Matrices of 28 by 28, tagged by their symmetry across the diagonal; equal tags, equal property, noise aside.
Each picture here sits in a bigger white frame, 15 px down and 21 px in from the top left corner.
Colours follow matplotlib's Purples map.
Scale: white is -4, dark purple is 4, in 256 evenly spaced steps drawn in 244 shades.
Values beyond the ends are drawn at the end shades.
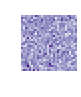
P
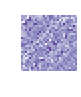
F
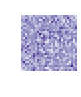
F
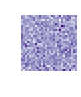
P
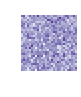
P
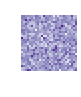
F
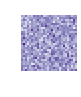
P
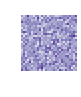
F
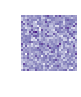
P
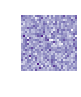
P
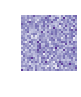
P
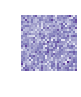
F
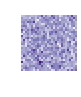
P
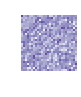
F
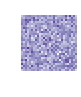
F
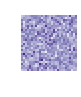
P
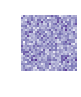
F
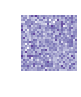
F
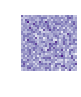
F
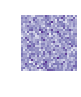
P
